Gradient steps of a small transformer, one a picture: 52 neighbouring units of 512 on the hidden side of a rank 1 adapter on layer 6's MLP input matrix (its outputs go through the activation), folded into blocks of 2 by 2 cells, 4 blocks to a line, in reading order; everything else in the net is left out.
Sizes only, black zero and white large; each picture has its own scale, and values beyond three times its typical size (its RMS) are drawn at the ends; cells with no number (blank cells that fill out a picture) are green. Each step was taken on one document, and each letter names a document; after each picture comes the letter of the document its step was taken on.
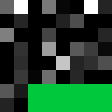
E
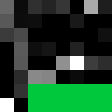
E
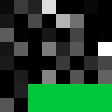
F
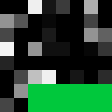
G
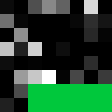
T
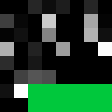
G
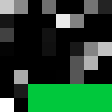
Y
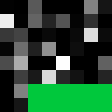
F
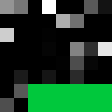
Y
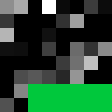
Y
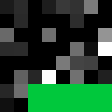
E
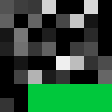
F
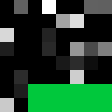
Y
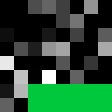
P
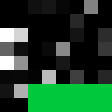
P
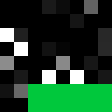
P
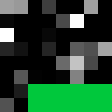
Y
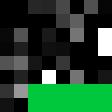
P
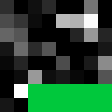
F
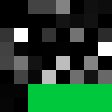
P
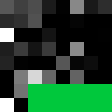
E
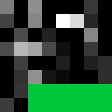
F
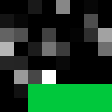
G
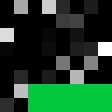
Y
